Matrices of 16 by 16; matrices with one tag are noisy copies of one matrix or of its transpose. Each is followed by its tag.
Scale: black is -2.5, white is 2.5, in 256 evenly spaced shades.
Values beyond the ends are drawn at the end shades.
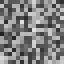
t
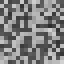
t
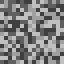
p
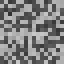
t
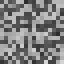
t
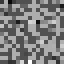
p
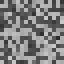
p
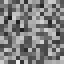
t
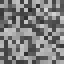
p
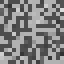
t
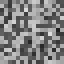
t
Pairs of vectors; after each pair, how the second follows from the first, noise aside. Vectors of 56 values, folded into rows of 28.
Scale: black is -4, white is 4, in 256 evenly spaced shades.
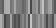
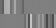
partly zeroed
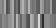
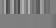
partly zeroed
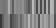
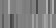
partly zeroed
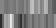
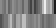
reversed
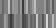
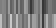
wrapped around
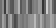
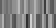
wrapped around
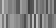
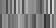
wrapped around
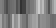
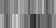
reversed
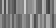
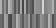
wrapped around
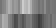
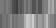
reversed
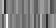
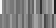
wrapped around
